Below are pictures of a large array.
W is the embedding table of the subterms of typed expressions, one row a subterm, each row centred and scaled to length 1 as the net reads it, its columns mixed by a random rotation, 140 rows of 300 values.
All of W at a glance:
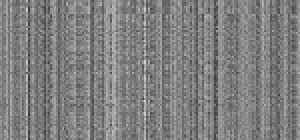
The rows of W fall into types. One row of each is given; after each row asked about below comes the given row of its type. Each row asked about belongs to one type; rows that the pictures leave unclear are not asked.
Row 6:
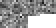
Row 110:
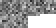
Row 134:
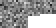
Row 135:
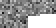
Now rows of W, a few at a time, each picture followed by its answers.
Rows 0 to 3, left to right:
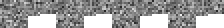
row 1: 110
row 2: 135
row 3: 110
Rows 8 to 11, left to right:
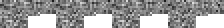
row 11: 134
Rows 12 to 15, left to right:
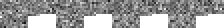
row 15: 110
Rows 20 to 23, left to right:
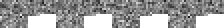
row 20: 6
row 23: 6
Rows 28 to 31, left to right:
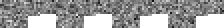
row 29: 6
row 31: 135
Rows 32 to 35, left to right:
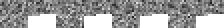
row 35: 6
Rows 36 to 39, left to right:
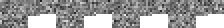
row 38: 110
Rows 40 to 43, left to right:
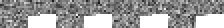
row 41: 6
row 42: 110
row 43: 6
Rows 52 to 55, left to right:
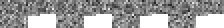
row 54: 6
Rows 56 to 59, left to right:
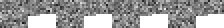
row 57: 134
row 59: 135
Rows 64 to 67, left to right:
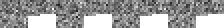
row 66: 110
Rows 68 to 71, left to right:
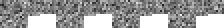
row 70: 134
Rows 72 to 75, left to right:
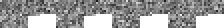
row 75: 110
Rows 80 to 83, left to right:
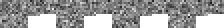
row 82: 135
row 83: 6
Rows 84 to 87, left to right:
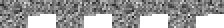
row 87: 6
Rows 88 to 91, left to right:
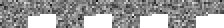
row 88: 134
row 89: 110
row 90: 6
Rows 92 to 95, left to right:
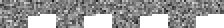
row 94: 135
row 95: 134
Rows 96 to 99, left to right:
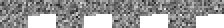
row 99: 110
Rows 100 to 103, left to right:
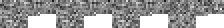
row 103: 110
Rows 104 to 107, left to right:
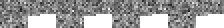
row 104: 134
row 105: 110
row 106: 110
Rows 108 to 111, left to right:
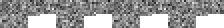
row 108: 110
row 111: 134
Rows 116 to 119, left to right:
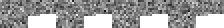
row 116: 135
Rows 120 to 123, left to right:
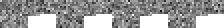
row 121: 135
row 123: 134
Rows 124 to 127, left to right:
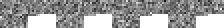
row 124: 6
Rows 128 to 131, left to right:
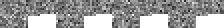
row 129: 110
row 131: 134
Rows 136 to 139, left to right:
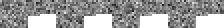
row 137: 135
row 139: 134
